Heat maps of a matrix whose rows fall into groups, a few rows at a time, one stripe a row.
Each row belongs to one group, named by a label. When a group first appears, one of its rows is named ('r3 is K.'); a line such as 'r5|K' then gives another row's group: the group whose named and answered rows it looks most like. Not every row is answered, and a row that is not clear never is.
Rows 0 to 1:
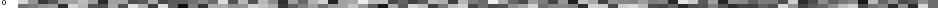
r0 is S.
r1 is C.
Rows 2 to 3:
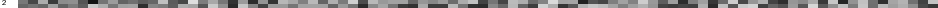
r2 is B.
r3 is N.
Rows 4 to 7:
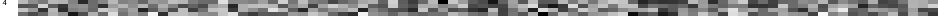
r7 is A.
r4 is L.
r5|C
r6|N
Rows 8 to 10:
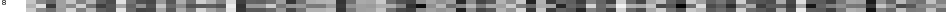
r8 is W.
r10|W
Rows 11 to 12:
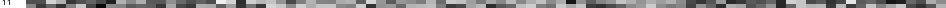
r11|C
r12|B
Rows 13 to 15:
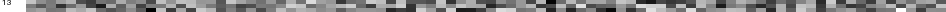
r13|L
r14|B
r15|W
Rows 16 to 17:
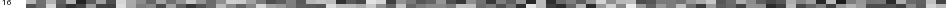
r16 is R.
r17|C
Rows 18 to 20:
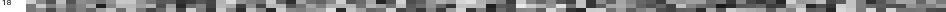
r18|C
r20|N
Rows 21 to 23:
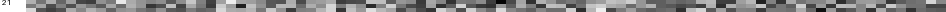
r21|R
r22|N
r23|S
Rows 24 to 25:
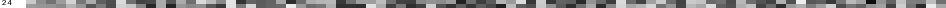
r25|R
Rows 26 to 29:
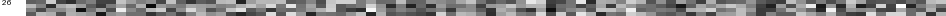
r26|C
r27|L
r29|B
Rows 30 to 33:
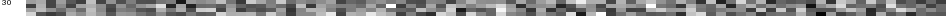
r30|N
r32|W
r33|S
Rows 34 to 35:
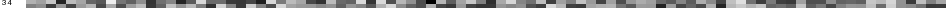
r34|B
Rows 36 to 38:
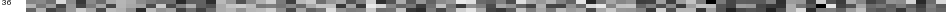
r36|C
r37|R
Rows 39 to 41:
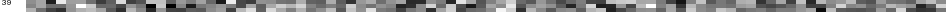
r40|W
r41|S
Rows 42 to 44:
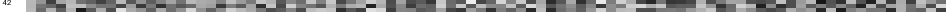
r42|L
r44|R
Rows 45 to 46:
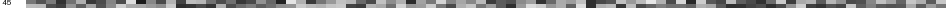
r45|B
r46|C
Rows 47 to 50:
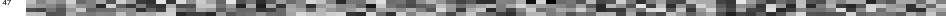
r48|B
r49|B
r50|C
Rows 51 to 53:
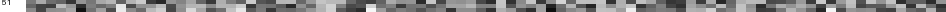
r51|N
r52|A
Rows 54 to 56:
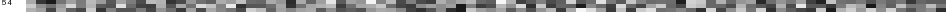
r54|S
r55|W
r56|N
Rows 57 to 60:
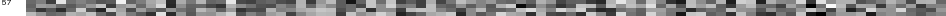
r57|A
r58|R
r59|B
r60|W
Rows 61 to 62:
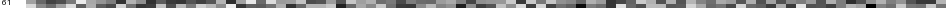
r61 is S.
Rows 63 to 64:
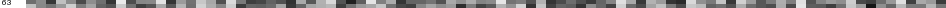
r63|A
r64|W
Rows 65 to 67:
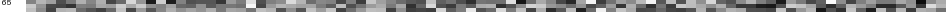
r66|C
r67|L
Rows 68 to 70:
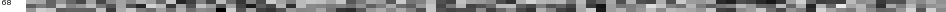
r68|C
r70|R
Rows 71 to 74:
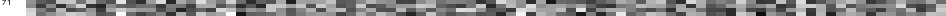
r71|W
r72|B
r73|C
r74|W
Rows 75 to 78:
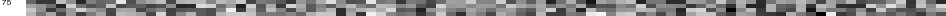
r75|A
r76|B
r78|R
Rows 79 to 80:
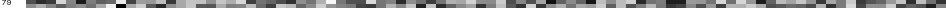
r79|A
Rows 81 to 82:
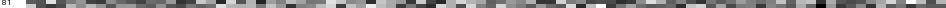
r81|B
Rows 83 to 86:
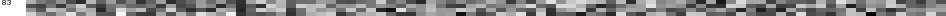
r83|N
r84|B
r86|W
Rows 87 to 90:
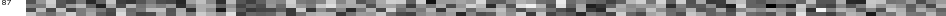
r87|B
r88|B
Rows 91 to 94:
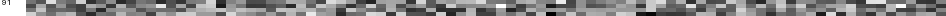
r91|B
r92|A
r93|N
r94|L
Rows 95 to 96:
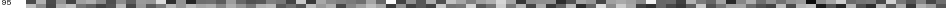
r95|A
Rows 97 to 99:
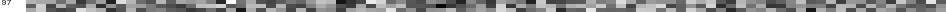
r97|R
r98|N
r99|S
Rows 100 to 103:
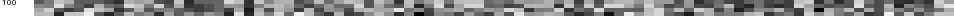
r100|C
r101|C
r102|S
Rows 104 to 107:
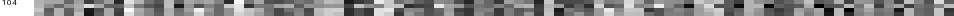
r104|R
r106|R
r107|R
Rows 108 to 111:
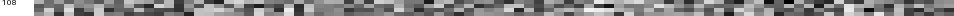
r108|R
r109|W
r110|N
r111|N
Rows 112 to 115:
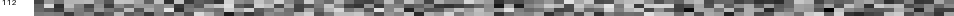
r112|C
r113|N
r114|A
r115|B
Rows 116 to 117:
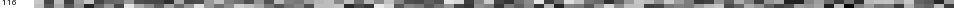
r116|B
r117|R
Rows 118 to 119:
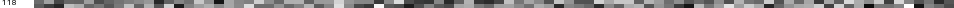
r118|N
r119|A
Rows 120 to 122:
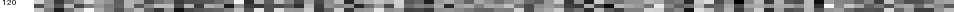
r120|S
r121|A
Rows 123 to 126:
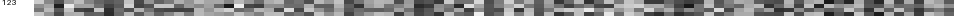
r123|L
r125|N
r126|L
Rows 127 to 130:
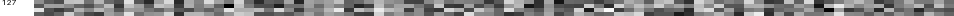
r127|W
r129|S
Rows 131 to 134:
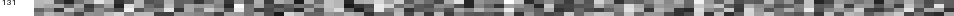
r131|S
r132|R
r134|N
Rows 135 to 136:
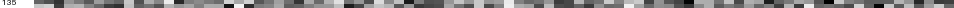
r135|A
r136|L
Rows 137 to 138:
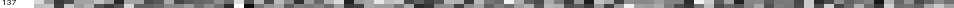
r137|S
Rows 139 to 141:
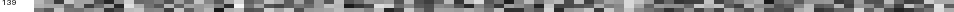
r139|L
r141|C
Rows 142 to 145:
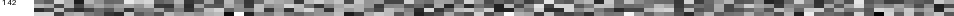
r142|C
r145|L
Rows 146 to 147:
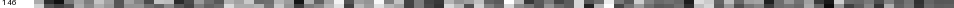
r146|S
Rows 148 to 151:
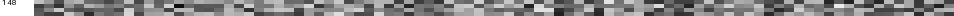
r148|L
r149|A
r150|C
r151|A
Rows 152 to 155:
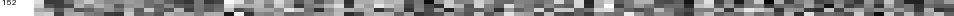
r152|S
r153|S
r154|N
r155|L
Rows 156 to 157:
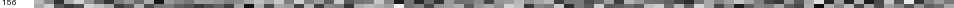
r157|S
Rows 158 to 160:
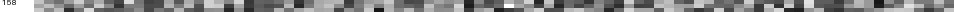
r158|W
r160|B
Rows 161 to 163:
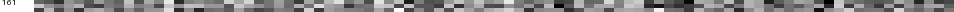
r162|L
